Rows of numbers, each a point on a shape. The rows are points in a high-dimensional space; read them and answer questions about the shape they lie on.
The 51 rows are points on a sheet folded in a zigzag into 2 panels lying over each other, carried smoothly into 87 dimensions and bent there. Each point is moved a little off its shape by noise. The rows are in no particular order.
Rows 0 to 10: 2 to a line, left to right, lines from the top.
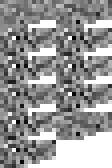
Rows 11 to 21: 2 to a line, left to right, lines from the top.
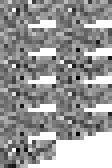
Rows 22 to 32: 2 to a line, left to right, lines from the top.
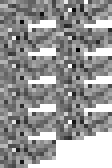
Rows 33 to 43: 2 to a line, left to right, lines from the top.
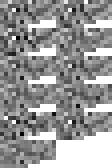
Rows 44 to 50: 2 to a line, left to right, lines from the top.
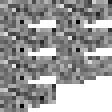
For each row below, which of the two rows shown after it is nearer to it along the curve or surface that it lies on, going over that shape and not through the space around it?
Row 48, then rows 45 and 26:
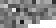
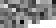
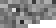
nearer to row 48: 26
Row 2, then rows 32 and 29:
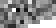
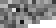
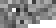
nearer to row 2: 32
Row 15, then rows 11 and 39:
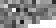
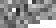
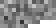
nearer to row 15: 11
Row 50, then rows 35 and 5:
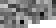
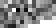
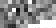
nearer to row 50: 35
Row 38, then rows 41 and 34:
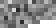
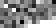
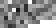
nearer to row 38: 34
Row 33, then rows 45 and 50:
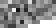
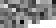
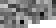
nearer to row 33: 50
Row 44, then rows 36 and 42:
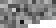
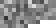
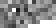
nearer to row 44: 36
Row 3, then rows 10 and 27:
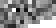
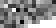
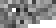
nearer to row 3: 10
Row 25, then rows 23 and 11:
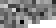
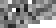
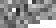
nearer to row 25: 23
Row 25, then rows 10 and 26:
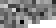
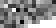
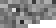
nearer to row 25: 10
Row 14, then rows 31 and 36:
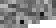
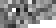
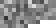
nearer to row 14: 36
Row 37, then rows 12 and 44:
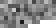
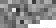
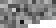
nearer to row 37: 44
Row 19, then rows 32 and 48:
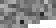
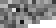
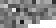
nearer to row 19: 32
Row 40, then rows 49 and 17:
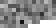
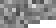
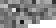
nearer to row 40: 17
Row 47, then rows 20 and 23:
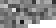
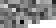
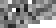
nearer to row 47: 20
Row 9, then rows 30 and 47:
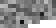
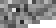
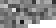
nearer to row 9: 30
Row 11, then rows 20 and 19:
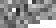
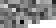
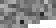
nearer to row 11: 20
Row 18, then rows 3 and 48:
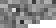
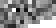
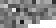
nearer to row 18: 48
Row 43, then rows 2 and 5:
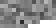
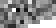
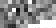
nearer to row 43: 5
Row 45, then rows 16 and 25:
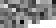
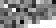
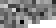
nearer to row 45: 16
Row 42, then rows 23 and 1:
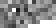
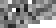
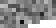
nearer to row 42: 23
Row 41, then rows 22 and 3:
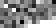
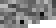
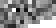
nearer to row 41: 3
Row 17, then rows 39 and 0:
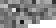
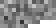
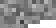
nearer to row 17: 0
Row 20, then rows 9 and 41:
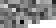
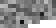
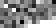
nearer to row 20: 41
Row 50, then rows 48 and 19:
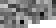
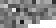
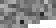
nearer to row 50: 19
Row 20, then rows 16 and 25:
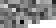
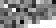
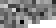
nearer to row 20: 16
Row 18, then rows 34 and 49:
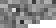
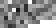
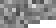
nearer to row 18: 49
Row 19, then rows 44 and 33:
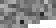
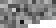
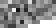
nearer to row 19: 44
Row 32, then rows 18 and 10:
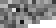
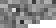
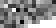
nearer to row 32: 10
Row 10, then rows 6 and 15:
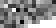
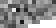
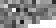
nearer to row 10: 6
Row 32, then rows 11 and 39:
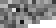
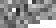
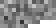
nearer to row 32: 39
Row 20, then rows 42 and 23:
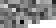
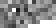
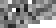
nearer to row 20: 42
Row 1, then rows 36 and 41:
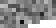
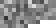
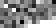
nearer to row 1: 36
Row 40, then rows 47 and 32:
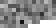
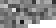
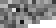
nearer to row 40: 32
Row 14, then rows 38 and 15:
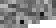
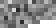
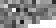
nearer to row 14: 38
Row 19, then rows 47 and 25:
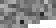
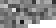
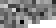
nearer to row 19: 25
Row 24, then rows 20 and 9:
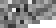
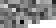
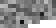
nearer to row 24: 9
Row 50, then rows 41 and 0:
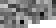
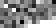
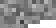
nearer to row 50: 41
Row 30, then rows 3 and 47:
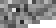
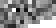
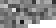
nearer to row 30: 3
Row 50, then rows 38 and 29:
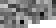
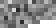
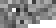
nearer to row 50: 38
